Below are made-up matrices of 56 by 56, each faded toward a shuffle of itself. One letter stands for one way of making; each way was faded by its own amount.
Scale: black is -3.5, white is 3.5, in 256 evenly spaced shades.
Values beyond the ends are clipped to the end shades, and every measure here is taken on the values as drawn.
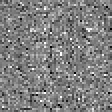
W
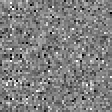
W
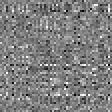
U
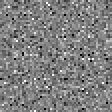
W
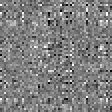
U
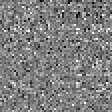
W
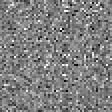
W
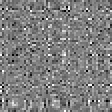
U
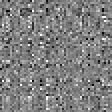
U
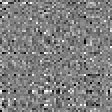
U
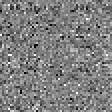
W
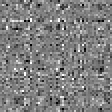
U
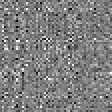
U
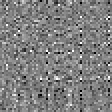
U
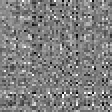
U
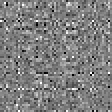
U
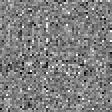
W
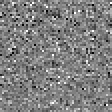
W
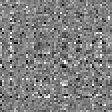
U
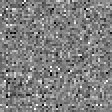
W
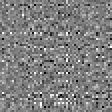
U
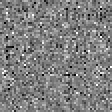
W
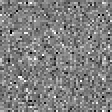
W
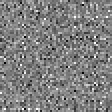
W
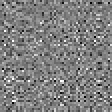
U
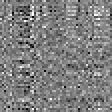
U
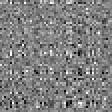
U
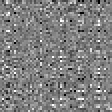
U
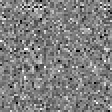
W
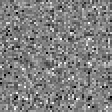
W
